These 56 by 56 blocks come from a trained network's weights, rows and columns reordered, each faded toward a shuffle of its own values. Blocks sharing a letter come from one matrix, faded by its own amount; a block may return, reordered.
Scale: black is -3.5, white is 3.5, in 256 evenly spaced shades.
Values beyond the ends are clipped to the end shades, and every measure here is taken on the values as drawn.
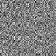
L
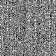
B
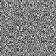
L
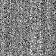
B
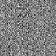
L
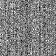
B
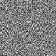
L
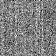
B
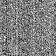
B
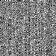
B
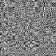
L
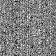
B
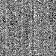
B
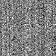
B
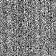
B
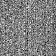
B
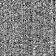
B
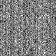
B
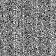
B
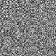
L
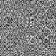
L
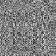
L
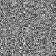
L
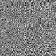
L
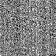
B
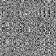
L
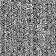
B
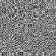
L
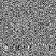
L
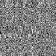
L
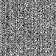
B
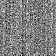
B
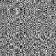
L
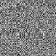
L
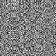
L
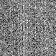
B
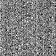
B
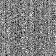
B
